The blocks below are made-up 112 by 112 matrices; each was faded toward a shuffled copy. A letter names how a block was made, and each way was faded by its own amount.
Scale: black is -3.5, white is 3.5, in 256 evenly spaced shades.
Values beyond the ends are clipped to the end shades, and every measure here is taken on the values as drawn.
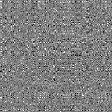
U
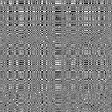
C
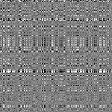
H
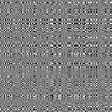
H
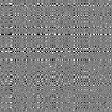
H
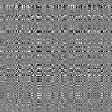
H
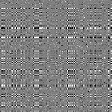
C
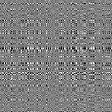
H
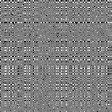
C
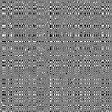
C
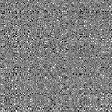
U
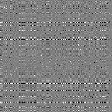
H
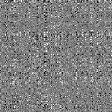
U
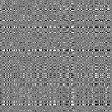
H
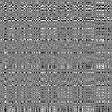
H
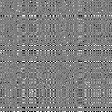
C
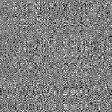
U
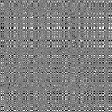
C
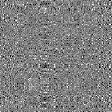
U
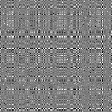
C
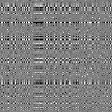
C
